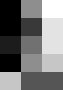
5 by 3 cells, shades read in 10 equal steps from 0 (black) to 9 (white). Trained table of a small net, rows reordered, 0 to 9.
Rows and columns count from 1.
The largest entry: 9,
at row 1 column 3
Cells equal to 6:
0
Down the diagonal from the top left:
0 2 8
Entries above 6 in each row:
1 1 1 1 1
